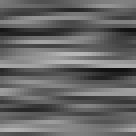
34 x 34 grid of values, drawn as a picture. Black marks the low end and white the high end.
Histogram: bell-shaped. Average level on the scale: 40%. Grain: streaks across.
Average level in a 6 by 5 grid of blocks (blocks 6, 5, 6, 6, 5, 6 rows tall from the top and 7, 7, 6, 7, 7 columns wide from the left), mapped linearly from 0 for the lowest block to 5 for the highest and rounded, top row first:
32233
12220
45543
33211
21232
44433
